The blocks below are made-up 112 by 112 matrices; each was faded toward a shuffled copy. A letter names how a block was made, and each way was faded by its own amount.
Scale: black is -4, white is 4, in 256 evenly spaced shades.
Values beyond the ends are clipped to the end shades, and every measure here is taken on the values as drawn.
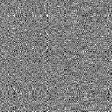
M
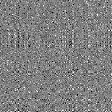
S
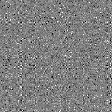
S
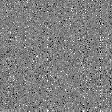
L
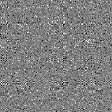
S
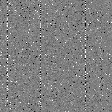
L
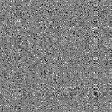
S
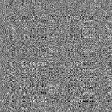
M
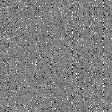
L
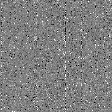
L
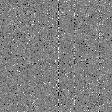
L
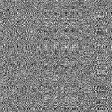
M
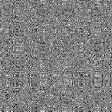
S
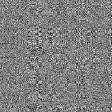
M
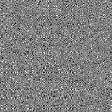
S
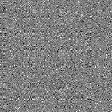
S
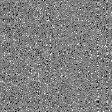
L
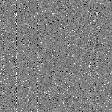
L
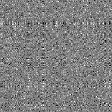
S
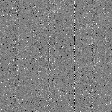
L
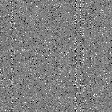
L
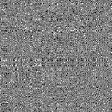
S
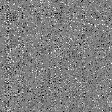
L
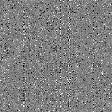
L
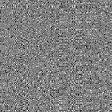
S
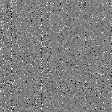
L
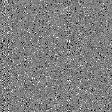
L
